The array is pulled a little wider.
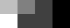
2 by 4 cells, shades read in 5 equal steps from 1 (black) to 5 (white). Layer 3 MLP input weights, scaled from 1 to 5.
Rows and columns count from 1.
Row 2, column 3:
2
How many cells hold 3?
1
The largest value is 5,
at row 2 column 1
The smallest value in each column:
4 2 2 1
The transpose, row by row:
4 5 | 3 2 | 2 2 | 1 1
